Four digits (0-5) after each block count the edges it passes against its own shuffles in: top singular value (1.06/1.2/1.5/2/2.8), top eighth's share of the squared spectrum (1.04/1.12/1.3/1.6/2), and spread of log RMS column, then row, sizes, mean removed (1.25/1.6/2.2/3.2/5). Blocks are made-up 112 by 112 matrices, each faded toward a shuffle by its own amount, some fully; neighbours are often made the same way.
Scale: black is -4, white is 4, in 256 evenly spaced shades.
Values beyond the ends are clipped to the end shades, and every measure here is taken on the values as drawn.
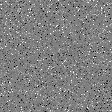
0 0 0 0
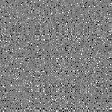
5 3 2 2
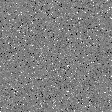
0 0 0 0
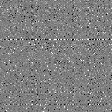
5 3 2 2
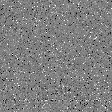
3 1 0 0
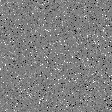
0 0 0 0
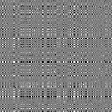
5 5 4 4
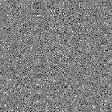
4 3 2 2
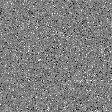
3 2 1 1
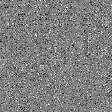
3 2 1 1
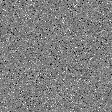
1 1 0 0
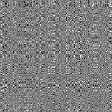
5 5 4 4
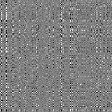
5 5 4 3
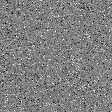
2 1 0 0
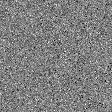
0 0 0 0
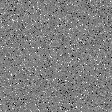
2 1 0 0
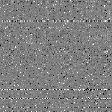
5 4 1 3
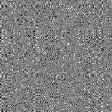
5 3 2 2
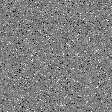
0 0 0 0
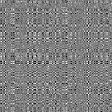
5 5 4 4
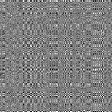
5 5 4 4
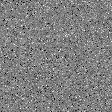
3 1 0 0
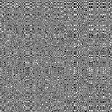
5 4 3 3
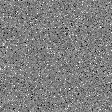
2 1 0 0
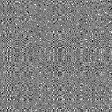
5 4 3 3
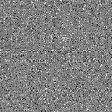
4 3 1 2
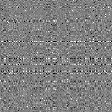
5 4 3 3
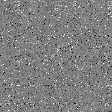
3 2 1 1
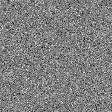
2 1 0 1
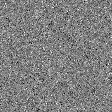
0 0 0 0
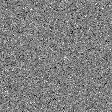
1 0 0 0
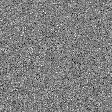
2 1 0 0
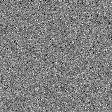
2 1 0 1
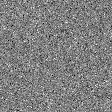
0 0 0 0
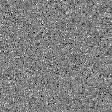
3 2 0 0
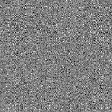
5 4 2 2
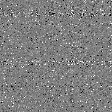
2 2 2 2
